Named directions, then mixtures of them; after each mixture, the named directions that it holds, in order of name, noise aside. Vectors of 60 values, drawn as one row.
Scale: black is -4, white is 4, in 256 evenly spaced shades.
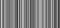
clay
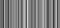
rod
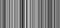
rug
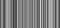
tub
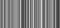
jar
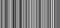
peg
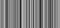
jar, peg, tub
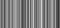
jar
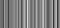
rod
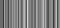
rod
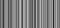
peg, rod, tub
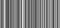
rod, rug, tub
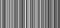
clay, rug, tub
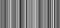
peg, rug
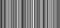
clay, jar, tub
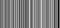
clay, jar, peg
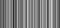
peg, rod, tub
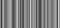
clay, peg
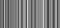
rod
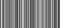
clay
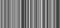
jar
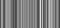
tub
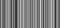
clay, tub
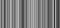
jar, peg, rug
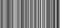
jar, rod, tub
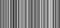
rod, rug, tub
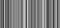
rod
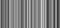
jar, peg, rod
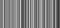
jar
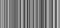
jar, rod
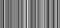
rod
